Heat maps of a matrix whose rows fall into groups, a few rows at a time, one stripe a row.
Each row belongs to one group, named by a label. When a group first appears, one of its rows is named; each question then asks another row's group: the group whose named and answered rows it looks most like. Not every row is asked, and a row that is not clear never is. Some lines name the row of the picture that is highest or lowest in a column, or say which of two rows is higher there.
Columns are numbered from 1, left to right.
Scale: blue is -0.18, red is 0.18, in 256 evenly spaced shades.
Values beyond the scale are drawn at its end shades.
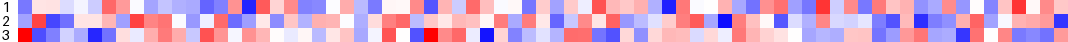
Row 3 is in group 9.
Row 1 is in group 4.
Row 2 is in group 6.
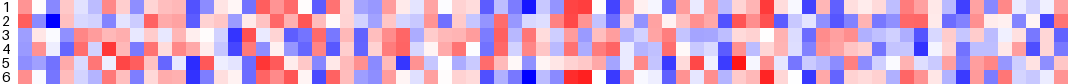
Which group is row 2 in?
9
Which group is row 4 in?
6
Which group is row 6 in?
9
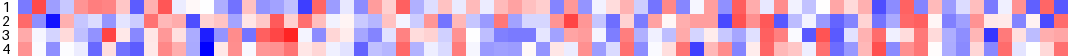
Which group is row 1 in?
6
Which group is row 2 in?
9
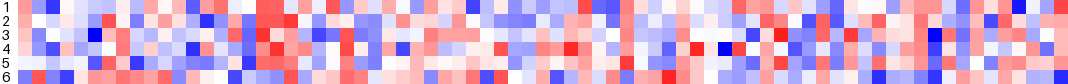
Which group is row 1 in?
9
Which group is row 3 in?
4
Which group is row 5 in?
4
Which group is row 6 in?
6
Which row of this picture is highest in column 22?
6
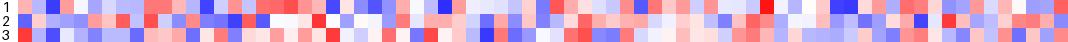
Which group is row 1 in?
9
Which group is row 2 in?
6
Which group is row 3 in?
9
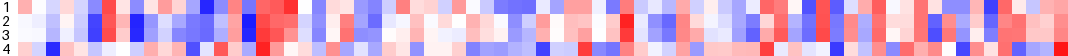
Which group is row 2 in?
4
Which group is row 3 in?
4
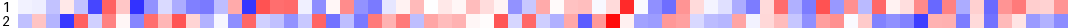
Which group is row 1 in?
4
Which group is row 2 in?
6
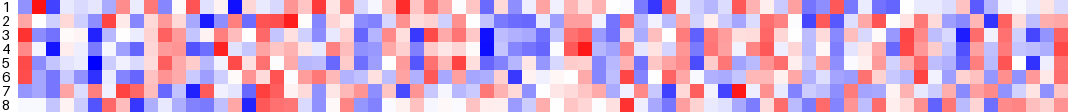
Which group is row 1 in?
6
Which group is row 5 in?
9
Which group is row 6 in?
9
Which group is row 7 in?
4
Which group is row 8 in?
4
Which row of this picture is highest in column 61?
6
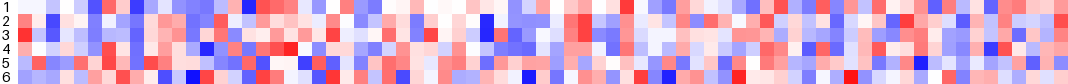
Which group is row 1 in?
4
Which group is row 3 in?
9
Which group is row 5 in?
6
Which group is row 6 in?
4
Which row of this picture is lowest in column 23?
5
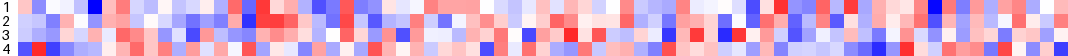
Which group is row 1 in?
4
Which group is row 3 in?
4
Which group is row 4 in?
6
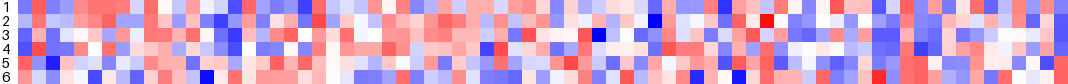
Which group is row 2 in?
6
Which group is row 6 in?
9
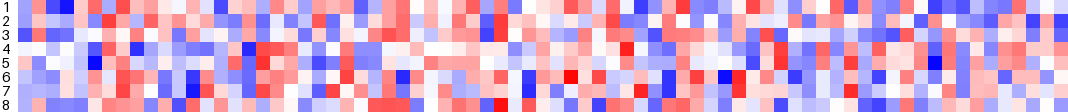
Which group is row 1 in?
6
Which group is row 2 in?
6
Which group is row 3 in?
6
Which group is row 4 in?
4
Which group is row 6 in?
4
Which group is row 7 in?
4
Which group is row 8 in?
6
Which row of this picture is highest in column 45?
7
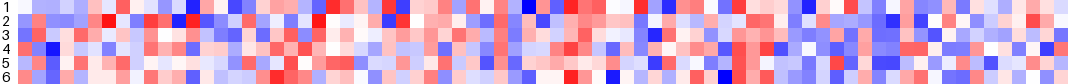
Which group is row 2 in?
6
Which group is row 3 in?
6
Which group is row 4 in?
9
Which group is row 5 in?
6
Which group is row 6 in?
9
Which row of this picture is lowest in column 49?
2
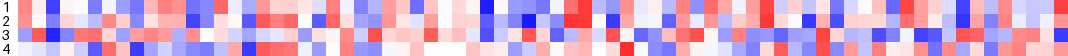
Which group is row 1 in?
9
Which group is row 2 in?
9
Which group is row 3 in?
6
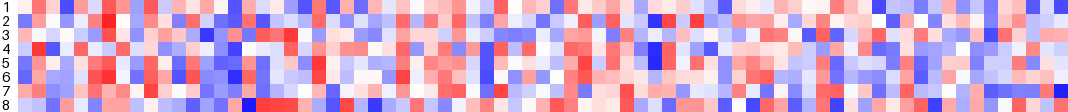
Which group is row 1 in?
6
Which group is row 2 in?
6
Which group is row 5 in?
6
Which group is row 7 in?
6
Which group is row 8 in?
4
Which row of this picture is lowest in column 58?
4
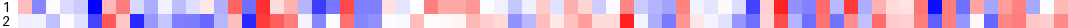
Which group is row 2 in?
4
